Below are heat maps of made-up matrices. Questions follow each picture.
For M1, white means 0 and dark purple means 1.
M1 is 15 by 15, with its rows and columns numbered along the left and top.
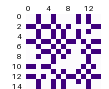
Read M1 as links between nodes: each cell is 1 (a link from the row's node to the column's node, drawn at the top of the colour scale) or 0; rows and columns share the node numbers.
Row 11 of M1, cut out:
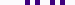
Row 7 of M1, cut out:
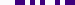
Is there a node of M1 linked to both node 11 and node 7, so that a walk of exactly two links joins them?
no
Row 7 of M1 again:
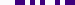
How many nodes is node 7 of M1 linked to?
7
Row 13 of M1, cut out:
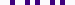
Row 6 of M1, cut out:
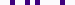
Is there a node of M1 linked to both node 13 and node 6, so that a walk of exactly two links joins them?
yes
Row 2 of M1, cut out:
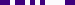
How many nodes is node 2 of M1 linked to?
8
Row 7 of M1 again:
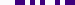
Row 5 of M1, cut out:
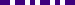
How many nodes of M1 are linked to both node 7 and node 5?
7
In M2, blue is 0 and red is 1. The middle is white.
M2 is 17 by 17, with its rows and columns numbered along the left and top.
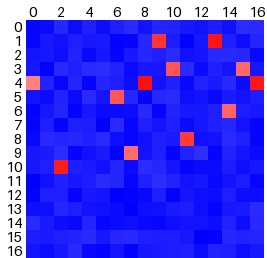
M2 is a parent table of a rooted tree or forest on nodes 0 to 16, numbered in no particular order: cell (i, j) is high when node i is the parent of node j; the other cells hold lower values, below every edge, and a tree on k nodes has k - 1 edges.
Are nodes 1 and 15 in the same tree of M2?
no
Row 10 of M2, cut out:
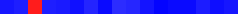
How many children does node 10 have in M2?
1
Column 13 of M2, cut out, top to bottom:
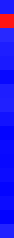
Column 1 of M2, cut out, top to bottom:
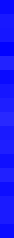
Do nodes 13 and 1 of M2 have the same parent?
no
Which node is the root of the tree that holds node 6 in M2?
5
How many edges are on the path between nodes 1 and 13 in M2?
1
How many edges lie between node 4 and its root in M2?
0
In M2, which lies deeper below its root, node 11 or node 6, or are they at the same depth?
node 11
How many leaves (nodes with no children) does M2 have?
9
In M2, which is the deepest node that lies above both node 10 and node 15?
3
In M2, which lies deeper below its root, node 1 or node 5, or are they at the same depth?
the same depth
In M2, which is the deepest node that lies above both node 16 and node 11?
4
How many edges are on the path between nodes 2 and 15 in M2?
3
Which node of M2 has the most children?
4
